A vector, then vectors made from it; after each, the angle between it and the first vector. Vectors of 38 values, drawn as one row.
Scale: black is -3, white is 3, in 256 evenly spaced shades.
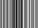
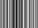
nearly parallel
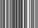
nearly parallel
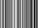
partly opposed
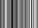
partly aligned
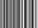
partly aligned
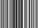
nearly parallel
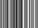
nearly parallel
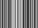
nearly opposite
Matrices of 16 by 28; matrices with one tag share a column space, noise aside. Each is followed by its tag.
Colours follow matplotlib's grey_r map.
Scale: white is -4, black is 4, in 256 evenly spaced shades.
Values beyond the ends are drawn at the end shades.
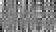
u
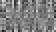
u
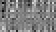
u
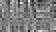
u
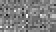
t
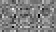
t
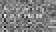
t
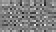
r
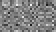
r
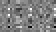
t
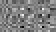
t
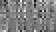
u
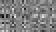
t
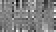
u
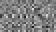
t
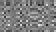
r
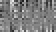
u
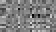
t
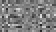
t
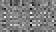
r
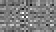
r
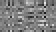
r
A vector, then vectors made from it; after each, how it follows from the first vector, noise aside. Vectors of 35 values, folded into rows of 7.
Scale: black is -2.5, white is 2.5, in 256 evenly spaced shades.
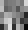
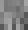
shrunk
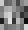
wrapped around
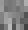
shrunk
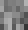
shrunk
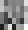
sign-scrambled
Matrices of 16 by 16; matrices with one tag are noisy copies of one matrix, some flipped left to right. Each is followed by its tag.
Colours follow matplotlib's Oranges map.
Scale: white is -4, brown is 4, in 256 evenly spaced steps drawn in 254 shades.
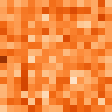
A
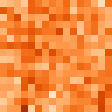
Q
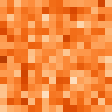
A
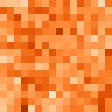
Q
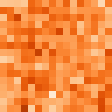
Q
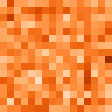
A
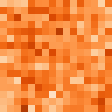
Q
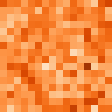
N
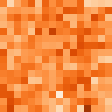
Q
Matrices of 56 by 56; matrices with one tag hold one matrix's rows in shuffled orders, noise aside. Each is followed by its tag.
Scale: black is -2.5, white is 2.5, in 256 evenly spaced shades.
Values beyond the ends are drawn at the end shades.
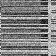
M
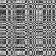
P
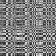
P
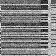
M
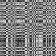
P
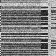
M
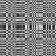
P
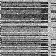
M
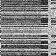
M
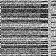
M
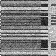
M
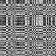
P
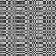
P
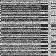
M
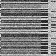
M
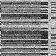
M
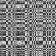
P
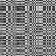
P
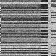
M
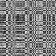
P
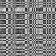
P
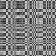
P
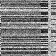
M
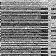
M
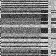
M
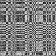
P
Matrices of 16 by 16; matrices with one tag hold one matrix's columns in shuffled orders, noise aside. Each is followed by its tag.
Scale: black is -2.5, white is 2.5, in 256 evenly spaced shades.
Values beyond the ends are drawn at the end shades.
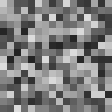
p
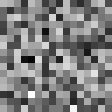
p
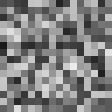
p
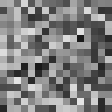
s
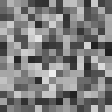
p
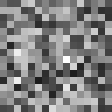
s
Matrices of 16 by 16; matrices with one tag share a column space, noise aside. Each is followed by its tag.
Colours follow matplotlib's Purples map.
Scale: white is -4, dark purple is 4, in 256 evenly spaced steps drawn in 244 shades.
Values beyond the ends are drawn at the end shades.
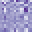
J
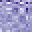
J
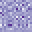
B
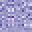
B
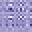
B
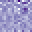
J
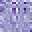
J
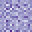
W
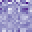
J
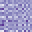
W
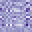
B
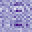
B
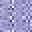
W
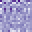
J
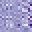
B
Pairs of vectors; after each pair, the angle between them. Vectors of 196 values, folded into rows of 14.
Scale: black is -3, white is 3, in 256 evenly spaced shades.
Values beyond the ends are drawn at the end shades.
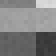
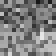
partly opposed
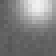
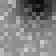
nearly opposite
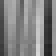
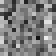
partly opposed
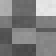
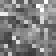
partly aligned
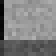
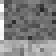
nearly opposite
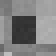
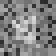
partly opposed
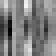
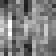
nearly opposite
